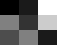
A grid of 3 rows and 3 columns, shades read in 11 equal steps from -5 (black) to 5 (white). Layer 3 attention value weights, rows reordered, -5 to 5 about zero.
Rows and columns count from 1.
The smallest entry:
-5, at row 1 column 1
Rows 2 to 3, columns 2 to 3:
-3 3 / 0 -4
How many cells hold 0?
2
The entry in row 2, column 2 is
-3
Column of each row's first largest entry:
3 3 2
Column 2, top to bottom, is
-4 -3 0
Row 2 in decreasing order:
3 0 -3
